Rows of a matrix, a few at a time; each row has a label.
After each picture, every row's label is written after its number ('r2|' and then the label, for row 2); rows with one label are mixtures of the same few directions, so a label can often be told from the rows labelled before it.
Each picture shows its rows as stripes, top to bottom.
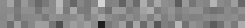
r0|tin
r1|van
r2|tin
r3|tin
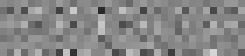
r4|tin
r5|tin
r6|tin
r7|tin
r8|tin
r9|tin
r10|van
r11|van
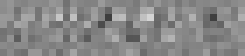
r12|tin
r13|van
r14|van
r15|tin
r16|van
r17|van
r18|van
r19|tin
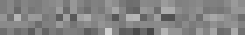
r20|van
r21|van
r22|van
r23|tin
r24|van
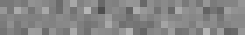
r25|tin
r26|tin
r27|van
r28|van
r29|tin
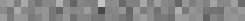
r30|tin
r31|tin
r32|tin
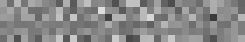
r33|van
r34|tin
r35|van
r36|van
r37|tin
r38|van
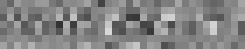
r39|tin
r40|van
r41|van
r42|van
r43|van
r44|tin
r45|van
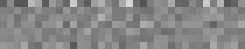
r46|tin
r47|van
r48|tin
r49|van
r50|van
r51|van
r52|tin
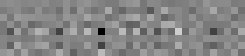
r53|van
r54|van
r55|van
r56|van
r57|tin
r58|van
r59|tin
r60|tin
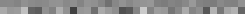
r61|van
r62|tin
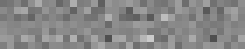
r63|tin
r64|tin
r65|van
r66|van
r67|tin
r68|van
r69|tin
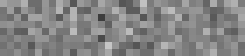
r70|tin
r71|van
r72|tin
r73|van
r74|tin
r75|tin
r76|van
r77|van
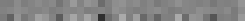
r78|tin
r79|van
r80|tin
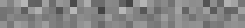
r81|tin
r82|tin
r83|van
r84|tin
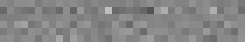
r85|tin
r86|van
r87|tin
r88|tin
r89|tin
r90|van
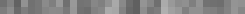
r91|van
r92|van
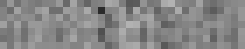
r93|van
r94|tin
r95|van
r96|van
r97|tin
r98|tin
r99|van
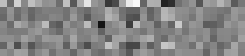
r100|van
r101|van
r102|van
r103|tin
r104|tin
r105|van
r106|van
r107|tin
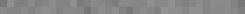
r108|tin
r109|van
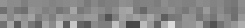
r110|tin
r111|tin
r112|van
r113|van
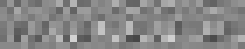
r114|van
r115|van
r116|tin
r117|tin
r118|tin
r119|van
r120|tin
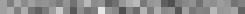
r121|van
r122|tin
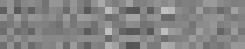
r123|tin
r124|van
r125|van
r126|van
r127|van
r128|van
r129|van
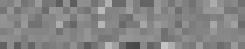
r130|van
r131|tin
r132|tin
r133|tin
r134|van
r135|van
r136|van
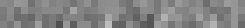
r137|tin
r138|van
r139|van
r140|van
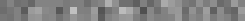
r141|van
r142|tin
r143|tin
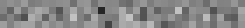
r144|tin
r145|tin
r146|tin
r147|van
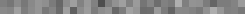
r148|tin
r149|van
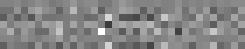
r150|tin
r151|tin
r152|van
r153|van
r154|tin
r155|van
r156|van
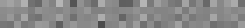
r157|tin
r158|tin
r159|tin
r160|tin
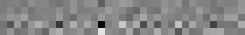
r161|tin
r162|van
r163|tin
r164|tin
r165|tin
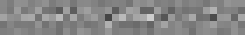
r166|tin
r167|van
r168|van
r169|van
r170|van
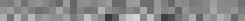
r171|van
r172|tin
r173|van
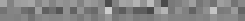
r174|van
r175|van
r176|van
